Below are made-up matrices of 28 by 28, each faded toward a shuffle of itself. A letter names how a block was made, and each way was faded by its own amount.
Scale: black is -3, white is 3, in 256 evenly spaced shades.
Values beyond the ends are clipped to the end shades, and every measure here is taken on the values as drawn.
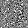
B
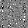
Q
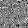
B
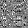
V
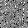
B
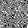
V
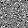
B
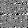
Q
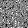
B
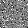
B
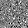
B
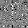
V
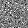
B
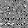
Q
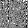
Q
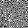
Q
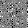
Q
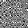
V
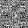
V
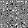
Q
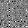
Q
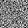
V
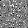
B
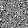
B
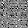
V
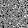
B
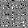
Q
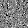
B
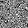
B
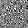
V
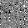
Q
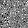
B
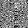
V
